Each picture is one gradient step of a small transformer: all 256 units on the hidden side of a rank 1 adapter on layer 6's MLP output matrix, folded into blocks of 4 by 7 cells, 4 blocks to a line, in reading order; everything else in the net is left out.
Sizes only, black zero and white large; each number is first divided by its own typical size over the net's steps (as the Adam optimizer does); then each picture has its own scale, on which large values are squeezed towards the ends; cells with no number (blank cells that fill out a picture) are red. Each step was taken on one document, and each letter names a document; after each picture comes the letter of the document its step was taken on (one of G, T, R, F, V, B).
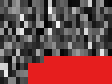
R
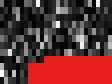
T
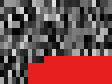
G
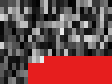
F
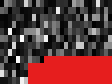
T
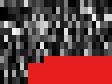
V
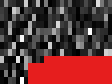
T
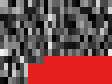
R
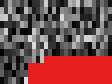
F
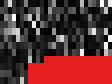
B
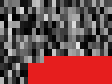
G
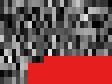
V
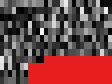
V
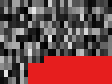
V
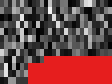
R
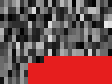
V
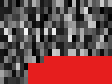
G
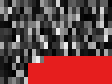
F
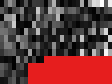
B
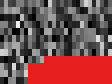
R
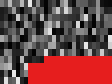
V
